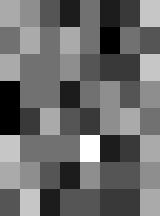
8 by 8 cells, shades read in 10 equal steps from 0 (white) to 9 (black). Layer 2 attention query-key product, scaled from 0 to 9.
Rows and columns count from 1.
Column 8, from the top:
2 6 2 4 5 3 4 3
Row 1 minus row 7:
0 0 0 0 1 2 1 -2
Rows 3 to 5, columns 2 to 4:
5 5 4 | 5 5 8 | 7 3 6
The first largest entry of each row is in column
4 6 6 1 1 6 4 3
